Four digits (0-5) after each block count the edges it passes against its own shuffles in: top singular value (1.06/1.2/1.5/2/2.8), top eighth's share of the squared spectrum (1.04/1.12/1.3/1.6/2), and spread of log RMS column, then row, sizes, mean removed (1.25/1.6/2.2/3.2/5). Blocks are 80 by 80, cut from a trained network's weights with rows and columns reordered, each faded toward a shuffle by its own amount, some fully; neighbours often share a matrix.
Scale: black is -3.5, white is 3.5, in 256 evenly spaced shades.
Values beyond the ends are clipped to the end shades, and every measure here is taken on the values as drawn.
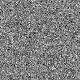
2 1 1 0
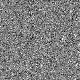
0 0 0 0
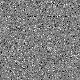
3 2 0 1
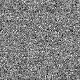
2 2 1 0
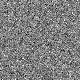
0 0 0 0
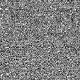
3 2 1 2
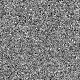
1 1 0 0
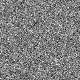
0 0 0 0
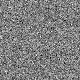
0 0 0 0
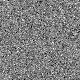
0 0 0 0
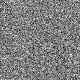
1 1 0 0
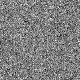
1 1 0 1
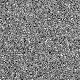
2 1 0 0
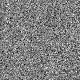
2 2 0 1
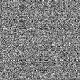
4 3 0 2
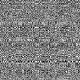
4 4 1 3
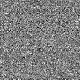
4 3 0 2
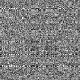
4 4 1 3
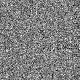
2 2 0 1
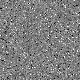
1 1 0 0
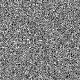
2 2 0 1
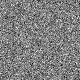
1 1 0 0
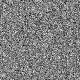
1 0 0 0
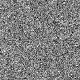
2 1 0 0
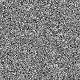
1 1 0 0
